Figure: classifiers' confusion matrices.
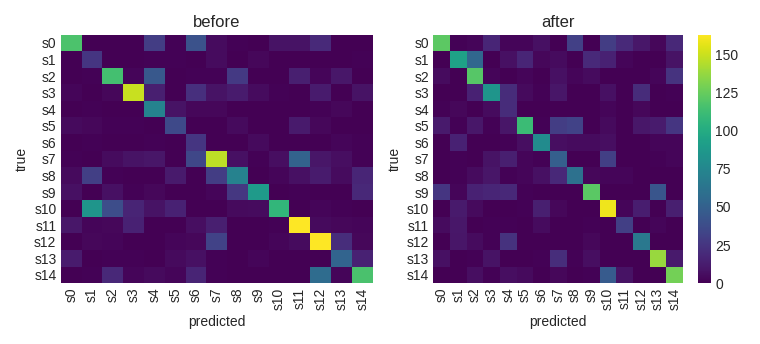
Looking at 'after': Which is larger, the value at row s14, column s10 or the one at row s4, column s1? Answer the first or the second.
the first
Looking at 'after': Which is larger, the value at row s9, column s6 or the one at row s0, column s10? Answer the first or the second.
the second
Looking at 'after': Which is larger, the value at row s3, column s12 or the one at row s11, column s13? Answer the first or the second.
the first
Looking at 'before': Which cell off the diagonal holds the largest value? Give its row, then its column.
s10, s1
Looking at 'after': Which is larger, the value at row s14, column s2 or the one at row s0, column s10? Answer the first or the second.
the second
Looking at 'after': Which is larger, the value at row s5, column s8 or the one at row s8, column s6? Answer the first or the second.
the first
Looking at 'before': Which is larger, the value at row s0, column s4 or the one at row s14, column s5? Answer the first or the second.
the first
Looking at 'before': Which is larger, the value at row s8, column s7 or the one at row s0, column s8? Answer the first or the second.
the first
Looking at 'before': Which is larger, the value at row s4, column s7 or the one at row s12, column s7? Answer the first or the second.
the second
